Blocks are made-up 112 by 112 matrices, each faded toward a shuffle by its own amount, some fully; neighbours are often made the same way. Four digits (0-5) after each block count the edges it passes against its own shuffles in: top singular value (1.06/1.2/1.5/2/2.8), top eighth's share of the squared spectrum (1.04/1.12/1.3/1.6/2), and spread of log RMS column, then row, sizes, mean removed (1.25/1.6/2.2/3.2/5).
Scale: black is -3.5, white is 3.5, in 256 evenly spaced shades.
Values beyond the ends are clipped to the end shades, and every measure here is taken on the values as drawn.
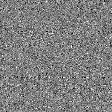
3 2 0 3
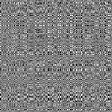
5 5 4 4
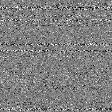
2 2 0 4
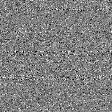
1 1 0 3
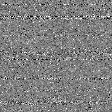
2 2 0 3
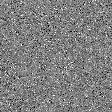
0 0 0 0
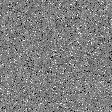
0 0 0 0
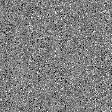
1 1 2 0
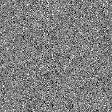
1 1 3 0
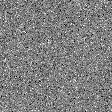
0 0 0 0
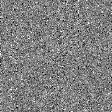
1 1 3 0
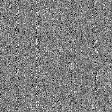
1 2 3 0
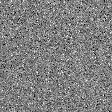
0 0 1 0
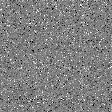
1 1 0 1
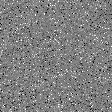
0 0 0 0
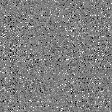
1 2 2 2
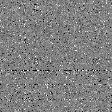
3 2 2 2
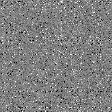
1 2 2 2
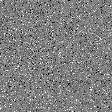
1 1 1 1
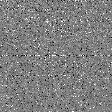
2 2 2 2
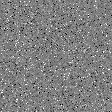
1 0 0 0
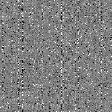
4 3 3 1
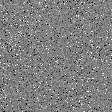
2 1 0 0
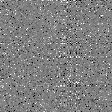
4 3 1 1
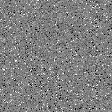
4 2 1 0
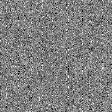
1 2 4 0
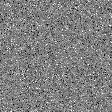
1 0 0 0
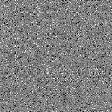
4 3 2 2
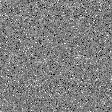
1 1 0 1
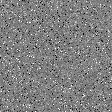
0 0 0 0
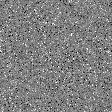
0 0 0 0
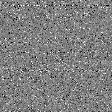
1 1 0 2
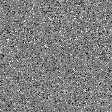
1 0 0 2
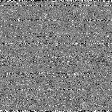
2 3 0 4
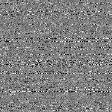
2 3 0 4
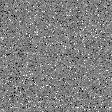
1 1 0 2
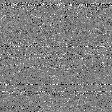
2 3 0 3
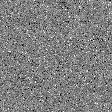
0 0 0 0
